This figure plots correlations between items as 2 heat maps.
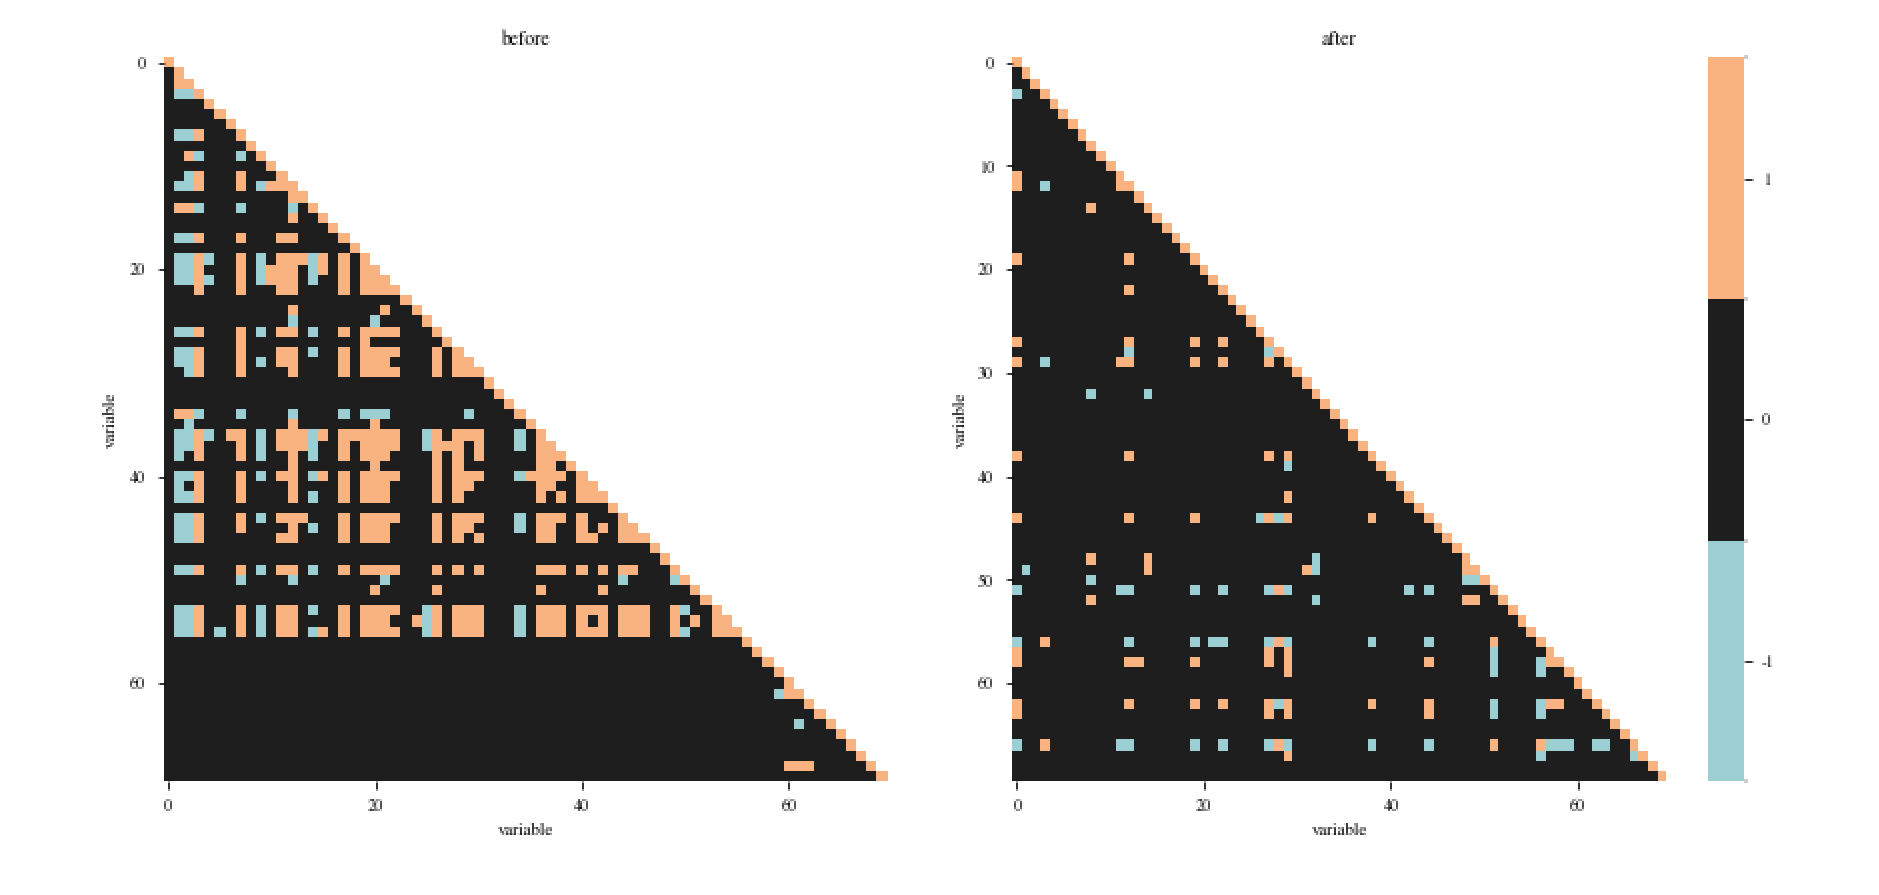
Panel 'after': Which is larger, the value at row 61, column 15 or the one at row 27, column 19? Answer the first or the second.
the second
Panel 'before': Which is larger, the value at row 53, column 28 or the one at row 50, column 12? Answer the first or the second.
the first
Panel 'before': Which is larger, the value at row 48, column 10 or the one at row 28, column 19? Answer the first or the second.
the second
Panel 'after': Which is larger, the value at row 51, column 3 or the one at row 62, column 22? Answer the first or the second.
the second
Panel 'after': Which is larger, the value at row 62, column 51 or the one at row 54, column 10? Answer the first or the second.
the second
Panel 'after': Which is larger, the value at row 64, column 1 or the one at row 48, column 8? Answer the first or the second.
the second
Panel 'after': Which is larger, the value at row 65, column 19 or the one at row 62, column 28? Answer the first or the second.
the first
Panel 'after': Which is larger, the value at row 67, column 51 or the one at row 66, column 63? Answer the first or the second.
the first
